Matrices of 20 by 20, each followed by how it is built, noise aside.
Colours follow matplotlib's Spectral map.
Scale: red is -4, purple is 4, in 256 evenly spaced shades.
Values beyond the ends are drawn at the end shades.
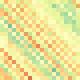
Toeplitz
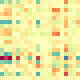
low rank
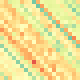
Toeplitz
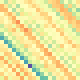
Toeplitz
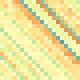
Toeplitz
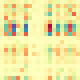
low rank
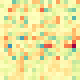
low rank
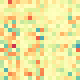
low rank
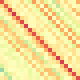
Toeplitz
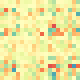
low rank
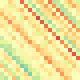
Toeplitz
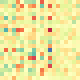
low rank
